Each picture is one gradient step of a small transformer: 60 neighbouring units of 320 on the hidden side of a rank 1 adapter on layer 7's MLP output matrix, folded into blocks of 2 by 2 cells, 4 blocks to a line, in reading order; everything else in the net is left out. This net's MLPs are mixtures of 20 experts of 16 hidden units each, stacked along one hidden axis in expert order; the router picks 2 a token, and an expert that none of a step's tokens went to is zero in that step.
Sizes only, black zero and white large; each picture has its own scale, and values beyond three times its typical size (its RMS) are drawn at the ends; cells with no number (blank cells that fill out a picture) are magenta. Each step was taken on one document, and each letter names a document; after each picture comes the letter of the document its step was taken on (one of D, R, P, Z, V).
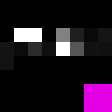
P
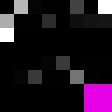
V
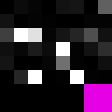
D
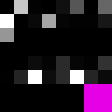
V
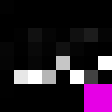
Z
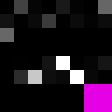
D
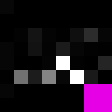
Z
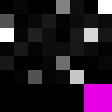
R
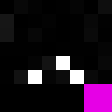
V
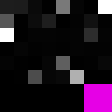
R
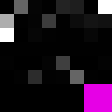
V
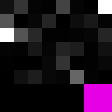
D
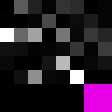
P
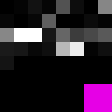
P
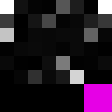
R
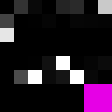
D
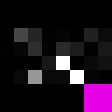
P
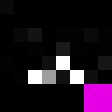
Z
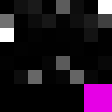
R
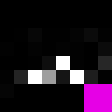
Z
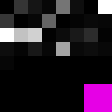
P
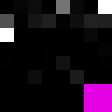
R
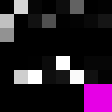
D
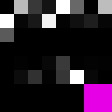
V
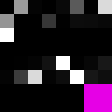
V
